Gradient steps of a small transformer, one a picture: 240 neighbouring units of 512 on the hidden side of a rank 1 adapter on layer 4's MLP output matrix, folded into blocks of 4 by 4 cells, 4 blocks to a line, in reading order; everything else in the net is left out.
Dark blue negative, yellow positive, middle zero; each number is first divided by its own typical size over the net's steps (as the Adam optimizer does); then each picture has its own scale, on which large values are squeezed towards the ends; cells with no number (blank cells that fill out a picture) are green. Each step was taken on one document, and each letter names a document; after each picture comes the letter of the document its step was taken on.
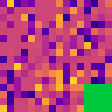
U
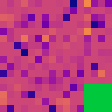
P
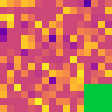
U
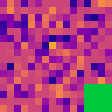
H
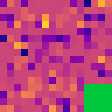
P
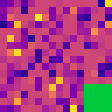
H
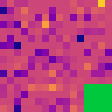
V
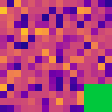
H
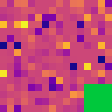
V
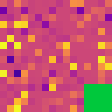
V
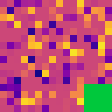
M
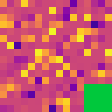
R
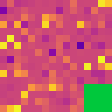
V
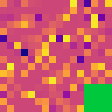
P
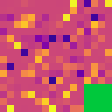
P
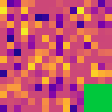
H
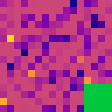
P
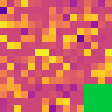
R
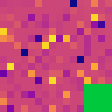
P
